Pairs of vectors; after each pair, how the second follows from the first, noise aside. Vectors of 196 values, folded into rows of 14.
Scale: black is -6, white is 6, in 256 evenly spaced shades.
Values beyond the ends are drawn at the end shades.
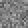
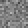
shuffled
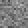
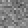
negated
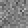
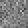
negated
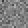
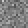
negated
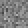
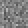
negated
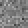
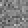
negated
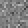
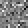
scaled up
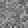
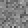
negated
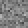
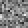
scaled up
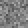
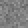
shrunk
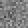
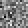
scaled up
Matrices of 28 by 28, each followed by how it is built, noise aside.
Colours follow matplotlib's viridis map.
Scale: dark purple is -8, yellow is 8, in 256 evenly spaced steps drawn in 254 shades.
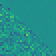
lower triangular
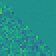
lower triangular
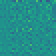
low rank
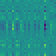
low rank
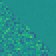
lower triangular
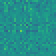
low rank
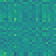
low rank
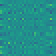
low rank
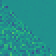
lower triangular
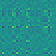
low rank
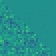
lower triangular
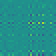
low rank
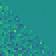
lower triangular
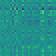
low rank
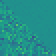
lower triangular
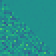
lower triangular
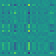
low rank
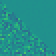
lower triangular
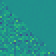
lower triangular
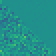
lower triangular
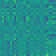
low rank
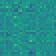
low rank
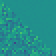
lower triangular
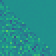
lower triangular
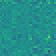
low rank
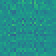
low rank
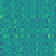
low rank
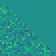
lower triangular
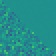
lower triangular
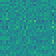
low rank
